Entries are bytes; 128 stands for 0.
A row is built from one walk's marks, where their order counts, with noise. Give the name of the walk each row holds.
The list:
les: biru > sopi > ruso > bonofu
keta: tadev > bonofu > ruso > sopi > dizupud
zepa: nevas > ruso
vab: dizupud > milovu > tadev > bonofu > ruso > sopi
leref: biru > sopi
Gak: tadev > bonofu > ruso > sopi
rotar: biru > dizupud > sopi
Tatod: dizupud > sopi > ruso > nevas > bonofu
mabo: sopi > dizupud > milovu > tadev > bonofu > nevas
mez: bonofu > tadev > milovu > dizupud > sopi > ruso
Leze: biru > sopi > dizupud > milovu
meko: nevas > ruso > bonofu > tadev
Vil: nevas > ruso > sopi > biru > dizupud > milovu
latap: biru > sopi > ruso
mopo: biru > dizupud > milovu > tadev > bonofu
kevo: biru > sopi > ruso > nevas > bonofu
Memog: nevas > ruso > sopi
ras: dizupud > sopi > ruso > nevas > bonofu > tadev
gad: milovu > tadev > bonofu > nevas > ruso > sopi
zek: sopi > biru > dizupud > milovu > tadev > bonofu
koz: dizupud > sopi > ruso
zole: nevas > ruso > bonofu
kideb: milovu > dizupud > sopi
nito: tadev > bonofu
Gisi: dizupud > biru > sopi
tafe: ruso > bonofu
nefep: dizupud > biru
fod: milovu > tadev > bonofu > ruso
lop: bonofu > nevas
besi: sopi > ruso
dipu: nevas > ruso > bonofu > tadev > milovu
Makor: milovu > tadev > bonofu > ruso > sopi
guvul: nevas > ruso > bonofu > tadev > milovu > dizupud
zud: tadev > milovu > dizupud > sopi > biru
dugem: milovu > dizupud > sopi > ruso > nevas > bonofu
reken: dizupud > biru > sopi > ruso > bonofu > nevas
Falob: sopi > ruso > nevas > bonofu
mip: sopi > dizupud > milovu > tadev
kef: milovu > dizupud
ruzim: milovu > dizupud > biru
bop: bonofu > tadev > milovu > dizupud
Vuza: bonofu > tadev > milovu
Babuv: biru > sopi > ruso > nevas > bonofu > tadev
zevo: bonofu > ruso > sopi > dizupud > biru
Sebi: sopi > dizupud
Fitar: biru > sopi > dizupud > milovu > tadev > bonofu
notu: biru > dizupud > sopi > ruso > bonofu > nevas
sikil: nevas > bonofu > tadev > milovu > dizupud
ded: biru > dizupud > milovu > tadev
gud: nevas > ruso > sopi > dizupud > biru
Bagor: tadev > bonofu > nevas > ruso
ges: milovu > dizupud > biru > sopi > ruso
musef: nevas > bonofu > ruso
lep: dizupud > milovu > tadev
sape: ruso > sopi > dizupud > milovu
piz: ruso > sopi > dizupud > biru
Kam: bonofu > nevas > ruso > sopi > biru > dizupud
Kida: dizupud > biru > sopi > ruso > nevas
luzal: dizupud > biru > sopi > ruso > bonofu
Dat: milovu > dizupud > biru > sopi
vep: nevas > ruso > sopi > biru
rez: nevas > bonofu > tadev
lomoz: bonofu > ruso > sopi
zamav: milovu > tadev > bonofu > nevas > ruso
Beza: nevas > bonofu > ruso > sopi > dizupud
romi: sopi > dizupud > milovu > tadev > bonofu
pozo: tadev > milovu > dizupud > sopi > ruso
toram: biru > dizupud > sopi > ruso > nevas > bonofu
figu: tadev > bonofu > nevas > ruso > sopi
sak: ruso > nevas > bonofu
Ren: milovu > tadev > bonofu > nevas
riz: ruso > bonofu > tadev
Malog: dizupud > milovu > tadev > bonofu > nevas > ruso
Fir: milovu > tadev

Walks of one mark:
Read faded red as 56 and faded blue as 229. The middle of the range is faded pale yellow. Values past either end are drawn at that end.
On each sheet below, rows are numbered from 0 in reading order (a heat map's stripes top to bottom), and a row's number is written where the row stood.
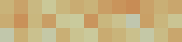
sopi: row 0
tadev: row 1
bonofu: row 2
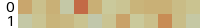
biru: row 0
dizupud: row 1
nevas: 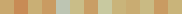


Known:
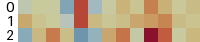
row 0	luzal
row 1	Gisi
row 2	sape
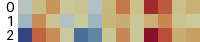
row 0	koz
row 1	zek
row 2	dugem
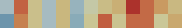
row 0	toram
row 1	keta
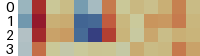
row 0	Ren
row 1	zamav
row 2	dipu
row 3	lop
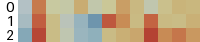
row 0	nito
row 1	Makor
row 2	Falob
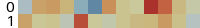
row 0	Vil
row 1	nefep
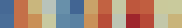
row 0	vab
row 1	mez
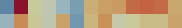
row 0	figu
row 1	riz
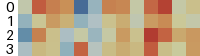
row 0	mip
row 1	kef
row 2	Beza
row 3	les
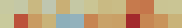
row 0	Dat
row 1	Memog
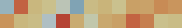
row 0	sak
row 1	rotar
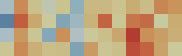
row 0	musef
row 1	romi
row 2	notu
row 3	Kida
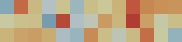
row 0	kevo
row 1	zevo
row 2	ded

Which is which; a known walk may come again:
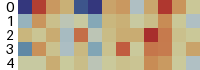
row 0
Malog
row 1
mopo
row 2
piz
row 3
keta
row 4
ruzim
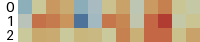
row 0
kef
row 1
mip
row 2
Sebi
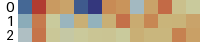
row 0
guvul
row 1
Gak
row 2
lop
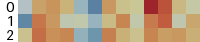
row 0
Vil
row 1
Fitar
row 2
zepa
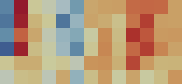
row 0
figu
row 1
mabo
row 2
Tatod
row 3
ras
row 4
besi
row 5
tafe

